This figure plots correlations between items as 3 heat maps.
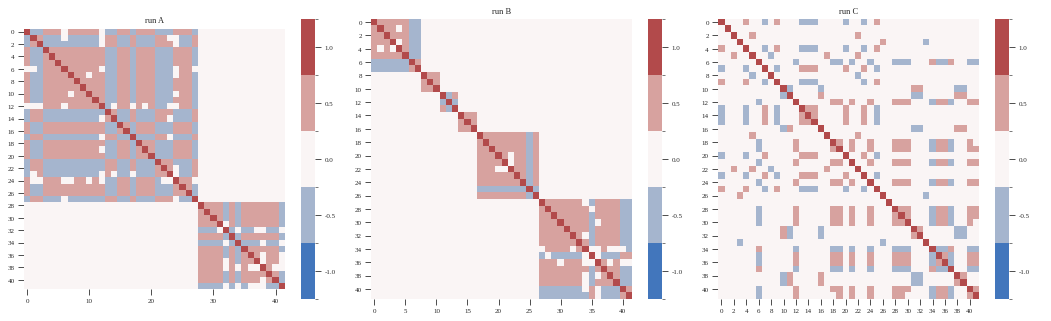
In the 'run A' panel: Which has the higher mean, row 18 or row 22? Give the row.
18
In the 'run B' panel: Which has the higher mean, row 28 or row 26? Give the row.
28
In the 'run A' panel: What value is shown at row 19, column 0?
0.5
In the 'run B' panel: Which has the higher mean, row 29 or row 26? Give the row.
29
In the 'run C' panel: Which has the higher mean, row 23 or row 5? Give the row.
5
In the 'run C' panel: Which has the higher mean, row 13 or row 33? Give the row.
13
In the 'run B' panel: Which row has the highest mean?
28
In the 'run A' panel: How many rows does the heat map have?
42
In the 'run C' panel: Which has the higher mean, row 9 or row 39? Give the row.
39
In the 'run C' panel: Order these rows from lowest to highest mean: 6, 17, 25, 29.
6, 25, 17, 29
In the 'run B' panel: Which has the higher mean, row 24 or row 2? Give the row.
24
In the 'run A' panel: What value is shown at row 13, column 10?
-0.5
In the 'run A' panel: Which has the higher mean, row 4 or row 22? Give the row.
4
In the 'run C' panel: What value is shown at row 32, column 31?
0.5
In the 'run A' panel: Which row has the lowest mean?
23
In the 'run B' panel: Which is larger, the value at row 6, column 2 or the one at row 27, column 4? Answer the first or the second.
the second
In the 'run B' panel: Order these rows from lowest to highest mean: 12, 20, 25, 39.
25, 12, 20, 39
